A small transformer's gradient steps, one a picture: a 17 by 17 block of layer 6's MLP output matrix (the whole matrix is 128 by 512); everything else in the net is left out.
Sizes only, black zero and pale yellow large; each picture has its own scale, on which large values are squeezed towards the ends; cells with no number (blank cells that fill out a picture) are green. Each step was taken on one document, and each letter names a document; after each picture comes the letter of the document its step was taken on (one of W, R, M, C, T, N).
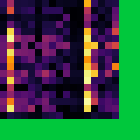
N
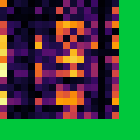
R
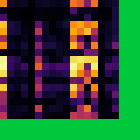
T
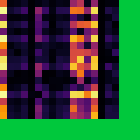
T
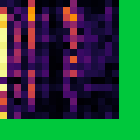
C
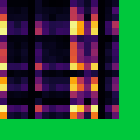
T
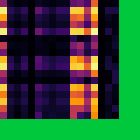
T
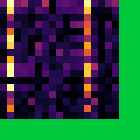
N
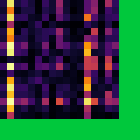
N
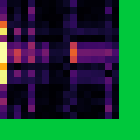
C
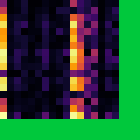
R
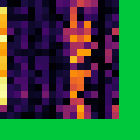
R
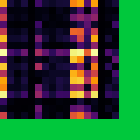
T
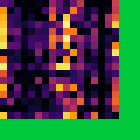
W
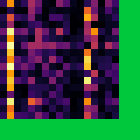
N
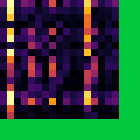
N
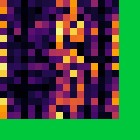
W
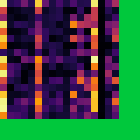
R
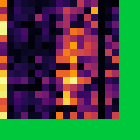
R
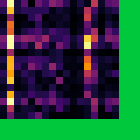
N
